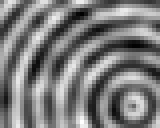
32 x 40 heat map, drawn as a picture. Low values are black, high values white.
No single row or column stands out from its neighbours. Concentric rings centre on the bottom right. There is no overall slope.
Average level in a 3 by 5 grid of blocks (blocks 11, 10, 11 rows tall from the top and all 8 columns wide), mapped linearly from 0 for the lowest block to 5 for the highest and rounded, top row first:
3 4 0 2 4 / 4 0 4 2 0 / 2 5 2 0 3
